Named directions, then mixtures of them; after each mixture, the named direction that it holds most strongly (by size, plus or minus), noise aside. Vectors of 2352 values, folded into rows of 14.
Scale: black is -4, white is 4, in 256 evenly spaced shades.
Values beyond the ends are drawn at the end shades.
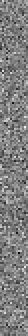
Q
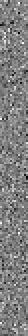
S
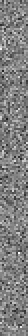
Q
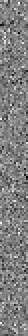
S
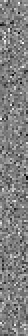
S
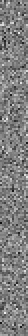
S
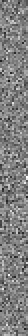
Q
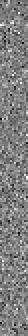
S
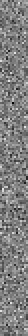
Q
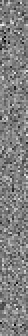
S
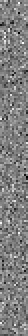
S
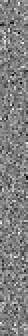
S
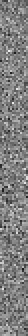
Q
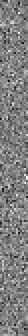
S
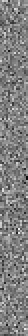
S
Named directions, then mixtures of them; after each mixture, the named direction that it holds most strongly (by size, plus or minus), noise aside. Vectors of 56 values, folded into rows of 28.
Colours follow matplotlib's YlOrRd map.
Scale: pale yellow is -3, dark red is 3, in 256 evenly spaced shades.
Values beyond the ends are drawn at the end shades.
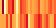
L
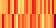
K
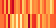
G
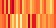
G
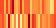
G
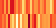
G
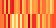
G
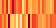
G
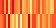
G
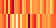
G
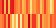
G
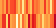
G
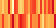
K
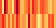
L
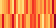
K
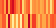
G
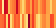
L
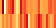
L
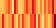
K
